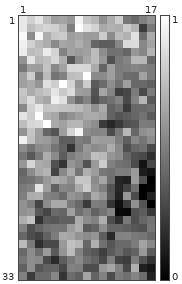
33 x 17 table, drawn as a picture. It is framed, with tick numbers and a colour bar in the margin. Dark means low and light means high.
Neither half mirrors the other. The top left is the ninth with the highest average. Values rise toward the top left. No regular stripes run through it.
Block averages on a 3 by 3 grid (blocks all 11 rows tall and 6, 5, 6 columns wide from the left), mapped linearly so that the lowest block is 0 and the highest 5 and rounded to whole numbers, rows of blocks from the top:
542 | 330 | 120
